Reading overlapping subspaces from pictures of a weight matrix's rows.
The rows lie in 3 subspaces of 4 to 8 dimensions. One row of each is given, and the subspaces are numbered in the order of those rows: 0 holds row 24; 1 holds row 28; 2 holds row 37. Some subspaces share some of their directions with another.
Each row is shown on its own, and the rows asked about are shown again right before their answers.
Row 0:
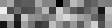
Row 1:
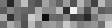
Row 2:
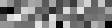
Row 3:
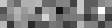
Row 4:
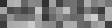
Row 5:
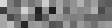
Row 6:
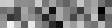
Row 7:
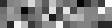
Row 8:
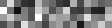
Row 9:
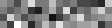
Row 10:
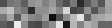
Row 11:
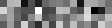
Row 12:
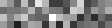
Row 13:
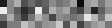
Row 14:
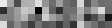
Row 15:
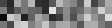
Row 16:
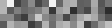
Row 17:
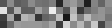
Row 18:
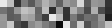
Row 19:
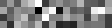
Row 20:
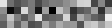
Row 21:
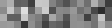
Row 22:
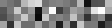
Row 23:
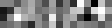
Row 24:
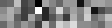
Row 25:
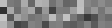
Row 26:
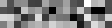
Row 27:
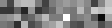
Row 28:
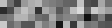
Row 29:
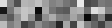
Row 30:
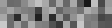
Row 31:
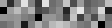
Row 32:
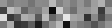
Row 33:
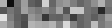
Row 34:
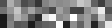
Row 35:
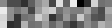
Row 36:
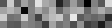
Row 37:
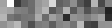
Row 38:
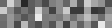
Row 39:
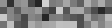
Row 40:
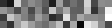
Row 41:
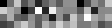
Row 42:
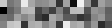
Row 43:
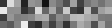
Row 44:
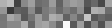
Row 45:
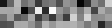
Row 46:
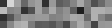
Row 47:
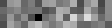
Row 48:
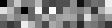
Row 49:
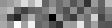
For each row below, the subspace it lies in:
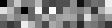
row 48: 2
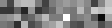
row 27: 2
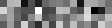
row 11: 0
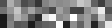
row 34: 1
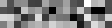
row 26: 1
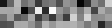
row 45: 0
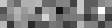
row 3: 1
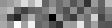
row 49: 1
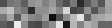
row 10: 2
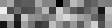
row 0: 2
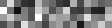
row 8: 2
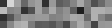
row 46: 1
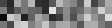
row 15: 2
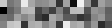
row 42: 1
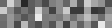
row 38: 0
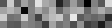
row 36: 2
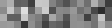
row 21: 2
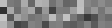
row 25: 2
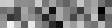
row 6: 1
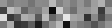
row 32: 2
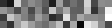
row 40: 2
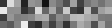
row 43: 0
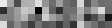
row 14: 1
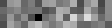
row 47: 1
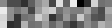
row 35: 1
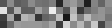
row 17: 2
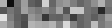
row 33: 1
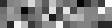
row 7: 2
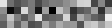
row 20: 2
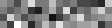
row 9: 2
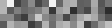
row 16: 2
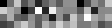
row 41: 0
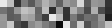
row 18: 2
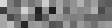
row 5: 1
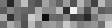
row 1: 1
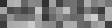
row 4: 1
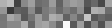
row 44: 2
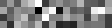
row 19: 0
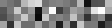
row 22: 0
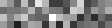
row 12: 2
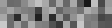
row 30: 1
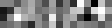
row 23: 1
